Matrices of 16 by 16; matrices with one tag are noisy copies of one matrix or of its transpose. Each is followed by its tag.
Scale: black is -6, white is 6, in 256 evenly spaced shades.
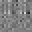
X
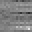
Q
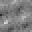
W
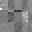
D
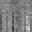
Q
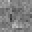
D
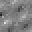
W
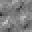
W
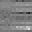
Q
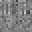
X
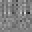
X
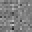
X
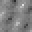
W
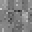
D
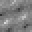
W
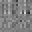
X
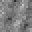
W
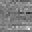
Q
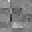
D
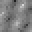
W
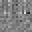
X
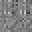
X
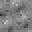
W
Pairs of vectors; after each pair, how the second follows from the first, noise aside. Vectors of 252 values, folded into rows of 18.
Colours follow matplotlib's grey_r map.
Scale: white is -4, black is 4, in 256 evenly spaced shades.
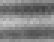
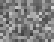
shuffled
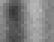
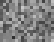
shuffled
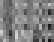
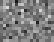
shuffled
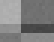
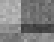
copied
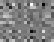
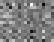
copied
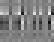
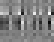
copied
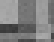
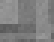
shrunk
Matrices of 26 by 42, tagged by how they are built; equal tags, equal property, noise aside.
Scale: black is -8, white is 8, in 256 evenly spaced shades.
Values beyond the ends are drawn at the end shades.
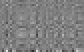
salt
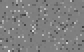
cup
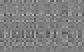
salt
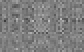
salt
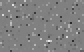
cup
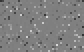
cup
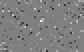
cup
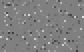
cup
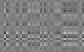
salt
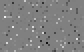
cup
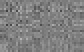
salt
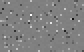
cup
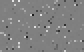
cup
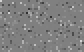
cup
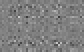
salt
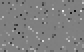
cup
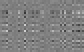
salt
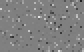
cup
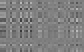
salt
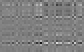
salt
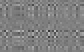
salt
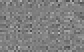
salt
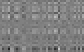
salt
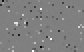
cup
